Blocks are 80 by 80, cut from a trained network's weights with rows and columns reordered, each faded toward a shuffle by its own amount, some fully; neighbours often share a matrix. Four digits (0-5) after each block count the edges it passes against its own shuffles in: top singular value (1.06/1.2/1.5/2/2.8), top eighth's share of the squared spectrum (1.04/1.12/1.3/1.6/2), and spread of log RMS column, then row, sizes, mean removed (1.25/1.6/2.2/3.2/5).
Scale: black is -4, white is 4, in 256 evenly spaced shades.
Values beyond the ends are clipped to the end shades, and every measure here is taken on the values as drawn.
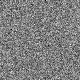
1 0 0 0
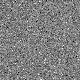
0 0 0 0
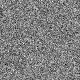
0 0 0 0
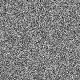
0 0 0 0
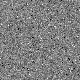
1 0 0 0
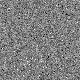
0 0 0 0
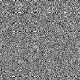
4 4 1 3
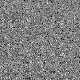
3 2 0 1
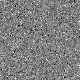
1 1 0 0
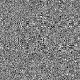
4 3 1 2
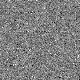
3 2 0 1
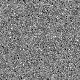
2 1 0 0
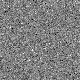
2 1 0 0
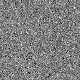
2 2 0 0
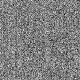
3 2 0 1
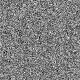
1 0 0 0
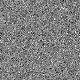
3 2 0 1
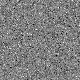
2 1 0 0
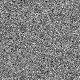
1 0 0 0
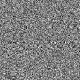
3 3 1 2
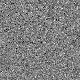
2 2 0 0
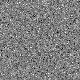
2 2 0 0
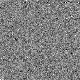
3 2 0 1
